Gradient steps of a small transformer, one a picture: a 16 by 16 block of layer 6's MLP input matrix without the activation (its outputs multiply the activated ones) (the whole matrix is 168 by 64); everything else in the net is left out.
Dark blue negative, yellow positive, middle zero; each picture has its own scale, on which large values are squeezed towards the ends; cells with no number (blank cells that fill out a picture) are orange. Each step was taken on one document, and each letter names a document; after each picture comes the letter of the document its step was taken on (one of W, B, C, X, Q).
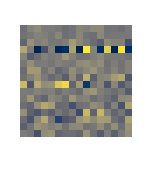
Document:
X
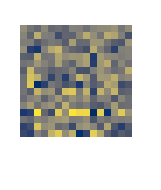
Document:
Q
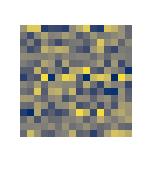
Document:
Q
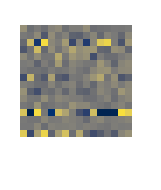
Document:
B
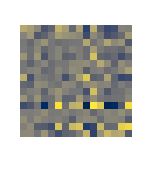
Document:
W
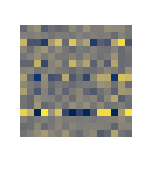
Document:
B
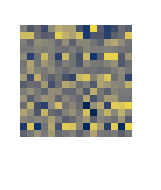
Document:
W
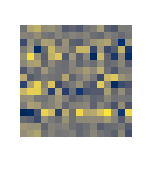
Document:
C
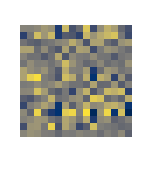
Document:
W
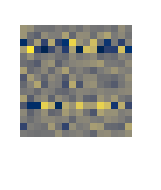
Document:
X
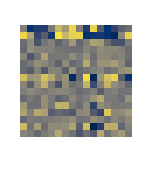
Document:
W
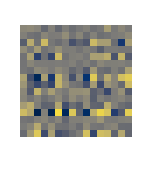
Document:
Q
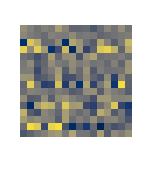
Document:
X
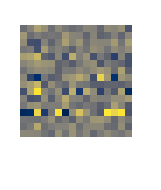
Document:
C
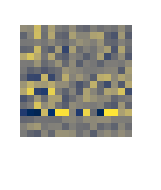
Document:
C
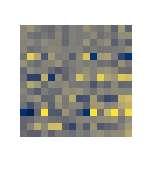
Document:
Q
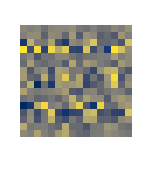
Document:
X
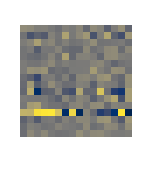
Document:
C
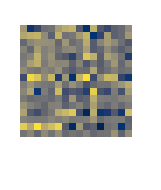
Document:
W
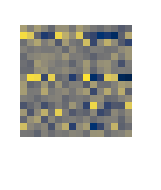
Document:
W
